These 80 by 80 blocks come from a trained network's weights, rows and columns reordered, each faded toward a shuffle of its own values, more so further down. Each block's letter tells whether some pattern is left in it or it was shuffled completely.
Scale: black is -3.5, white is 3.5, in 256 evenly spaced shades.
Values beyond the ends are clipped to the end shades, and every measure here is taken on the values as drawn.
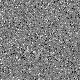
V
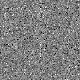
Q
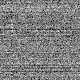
Q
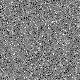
V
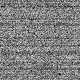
Q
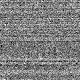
Q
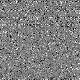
Q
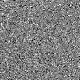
Q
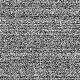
Q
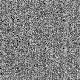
Q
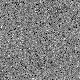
V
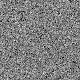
V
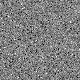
V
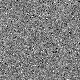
V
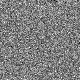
V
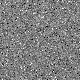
V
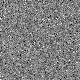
V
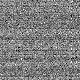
Q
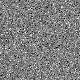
V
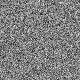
V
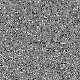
Q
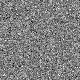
V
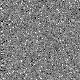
Q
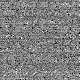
Q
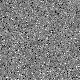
V
